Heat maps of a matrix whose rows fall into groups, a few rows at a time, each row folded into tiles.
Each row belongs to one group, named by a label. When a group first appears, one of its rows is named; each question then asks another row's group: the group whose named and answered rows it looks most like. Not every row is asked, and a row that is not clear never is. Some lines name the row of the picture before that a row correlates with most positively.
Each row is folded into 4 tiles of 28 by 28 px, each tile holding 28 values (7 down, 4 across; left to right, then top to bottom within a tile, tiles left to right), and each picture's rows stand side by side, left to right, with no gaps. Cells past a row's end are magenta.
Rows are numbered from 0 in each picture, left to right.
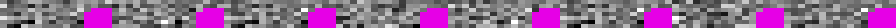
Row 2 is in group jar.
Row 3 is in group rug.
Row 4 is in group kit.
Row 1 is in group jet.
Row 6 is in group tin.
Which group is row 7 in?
jar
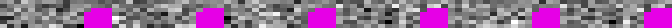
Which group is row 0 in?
rug
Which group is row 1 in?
tin
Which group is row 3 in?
kit
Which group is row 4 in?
kit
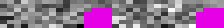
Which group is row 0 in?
rug
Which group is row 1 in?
tin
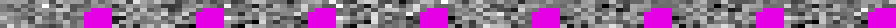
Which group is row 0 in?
tin
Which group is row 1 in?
rug
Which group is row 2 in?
jar
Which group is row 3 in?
jar
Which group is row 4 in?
rug
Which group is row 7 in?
jar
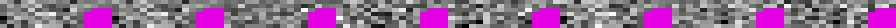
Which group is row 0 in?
rug
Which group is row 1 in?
rug
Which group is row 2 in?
jar
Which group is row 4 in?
jar
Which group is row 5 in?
rug
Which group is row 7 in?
kit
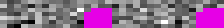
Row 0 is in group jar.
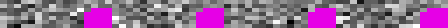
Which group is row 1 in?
tin
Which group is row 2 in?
jet
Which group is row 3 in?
tin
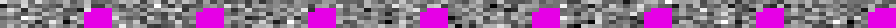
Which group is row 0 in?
jet
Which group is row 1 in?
tin
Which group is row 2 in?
kit
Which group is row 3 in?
kit
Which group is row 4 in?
rug
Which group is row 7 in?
jet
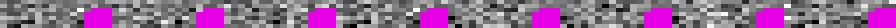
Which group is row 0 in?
jar
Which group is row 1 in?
jet
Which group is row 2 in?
kit
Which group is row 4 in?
rug
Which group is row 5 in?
rug
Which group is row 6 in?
rug
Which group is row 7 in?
jar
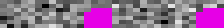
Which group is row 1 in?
kit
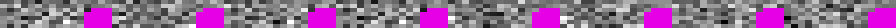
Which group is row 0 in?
kit
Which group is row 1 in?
tin
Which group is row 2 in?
kit
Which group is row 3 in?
kit
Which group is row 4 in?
tin
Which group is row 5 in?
tin
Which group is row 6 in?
kit
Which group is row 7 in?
rug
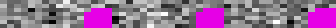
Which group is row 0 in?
kit
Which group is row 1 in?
rug
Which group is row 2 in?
jet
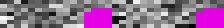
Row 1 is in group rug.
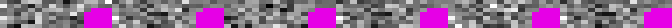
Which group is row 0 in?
jar
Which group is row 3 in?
tin
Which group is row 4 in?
tin
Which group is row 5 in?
tin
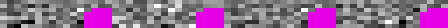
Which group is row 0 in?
jar
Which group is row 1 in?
tin
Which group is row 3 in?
jet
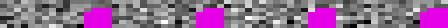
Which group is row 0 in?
rug
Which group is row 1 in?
jet
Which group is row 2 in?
jet
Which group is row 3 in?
jar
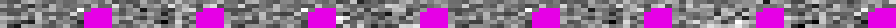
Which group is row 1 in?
kit
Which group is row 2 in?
jar
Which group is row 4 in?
jar
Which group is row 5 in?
kit
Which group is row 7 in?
jar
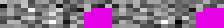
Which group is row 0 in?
jet
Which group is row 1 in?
jet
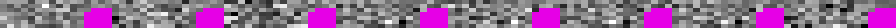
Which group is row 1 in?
rug
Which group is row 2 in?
tin
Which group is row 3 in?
jet
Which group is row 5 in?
jet
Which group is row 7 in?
rug
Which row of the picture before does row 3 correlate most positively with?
1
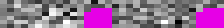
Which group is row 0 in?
kit
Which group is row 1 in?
jet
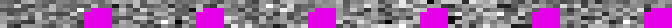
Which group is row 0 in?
jar
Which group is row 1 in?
jet
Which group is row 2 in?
tin
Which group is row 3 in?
kit
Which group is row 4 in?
rug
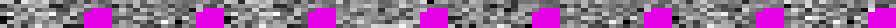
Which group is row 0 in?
rug
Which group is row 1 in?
jet
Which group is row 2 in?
rug
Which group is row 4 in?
rug
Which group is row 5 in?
jet
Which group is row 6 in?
rug
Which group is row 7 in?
jet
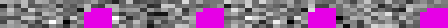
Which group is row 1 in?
tin
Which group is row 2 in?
jet
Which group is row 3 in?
rug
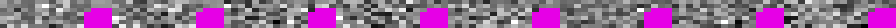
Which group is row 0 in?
tin
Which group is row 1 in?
tin
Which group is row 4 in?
kit
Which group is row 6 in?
jet
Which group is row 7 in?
rug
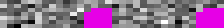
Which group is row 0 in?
jar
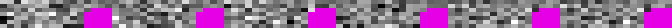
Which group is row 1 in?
tin
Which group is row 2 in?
jet
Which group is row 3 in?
rug
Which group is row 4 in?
kit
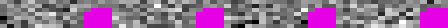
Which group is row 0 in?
rug
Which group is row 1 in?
tin
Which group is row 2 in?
jar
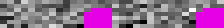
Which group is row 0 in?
rug
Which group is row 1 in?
jar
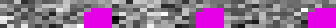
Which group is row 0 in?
tin
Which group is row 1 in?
rug
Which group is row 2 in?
jar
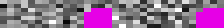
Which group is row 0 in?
jet
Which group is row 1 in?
tin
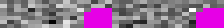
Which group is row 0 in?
kit
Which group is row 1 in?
jar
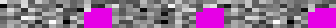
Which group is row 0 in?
jet
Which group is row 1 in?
kit
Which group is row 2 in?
jet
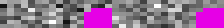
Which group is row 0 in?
jet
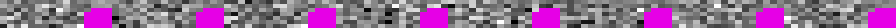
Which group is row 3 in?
kit
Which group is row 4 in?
jet
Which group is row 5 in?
jar
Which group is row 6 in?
tin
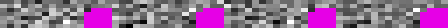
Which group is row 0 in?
kit
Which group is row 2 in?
kit
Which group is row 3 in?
jar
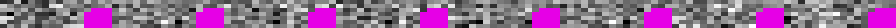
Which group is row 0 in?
tin
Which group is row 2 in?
kit
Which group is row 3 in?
kit
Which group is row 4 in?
jar
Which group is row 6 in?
tin
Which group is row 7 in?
rug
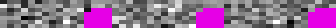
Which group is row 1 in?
tin
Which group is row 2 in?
jet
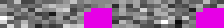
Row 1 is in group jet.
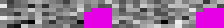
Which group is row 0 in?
jar
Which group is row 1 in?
kit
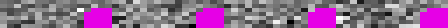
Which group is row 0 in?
jar
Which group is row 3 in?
tin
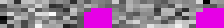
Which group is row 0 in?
rug
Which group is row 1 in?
kit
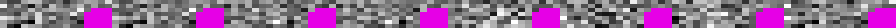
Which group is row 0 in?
jar
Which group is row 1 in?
jar
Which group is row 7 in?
jar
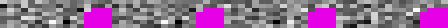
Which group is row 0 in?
jet
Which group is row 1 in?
jet
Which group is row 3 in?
jar
